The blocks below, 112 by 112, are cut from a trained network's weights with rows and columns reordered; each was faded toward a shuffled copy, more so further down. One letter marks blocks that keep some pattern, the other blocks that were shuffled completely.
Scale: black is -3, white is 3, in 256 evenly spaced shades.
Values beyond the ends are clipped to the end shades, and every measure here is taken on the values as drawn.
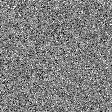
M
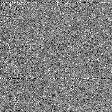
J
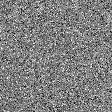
M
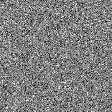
J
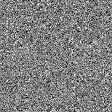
J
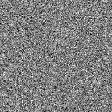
J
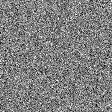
M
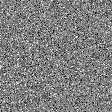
M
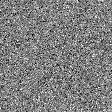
M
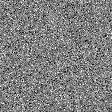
M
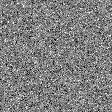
M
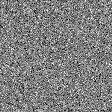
M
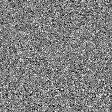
J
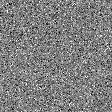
M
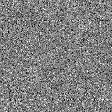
J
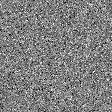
M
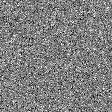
M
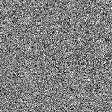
J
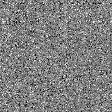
J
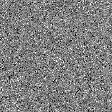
J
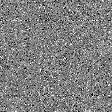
J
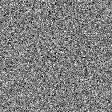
J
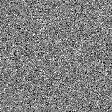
J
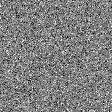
M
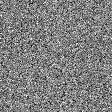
M
